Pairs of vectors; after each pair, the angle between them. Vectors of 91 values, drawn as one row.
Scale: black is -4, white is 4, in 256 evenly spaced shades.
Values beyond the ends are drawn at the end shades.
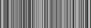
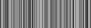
nearly parallel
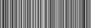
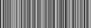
partly aligned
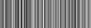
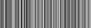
nearly parallel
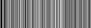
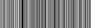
orthogonal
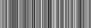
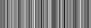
nearly opposite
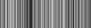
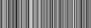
partly opposed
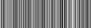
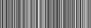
partly opposed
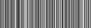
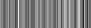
partly opposed
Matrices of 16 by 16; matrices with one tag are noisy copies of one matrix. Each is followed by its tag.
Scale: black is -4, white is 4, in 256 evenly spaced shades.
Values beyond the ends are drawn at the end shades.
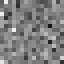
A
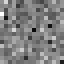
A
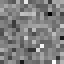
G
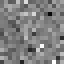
G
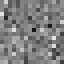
A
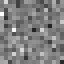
A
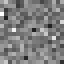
A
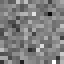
G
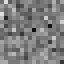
A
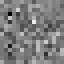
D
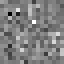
D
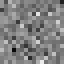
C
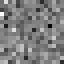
A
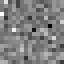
A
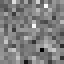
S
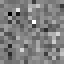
D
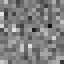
A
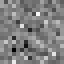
C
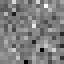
S
